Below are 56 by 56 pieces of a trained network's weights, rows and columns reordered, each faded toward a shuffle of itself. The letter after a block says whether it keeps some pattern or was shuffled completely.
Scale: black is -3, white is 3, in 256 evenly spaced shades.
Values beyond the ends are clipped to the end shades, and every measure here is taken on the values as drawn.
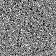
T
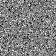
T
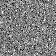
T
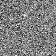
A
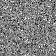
T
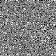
A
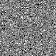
A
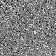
T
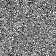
T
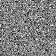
T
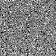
A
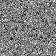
T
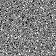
T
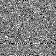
A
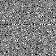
A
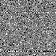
A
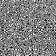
A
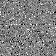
A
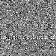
A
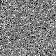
T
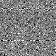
A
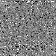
A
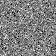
T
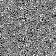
A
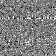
A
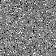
T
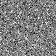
T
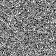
T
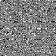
A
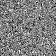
T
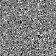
A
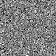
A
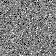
T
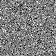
T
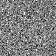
T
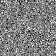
A
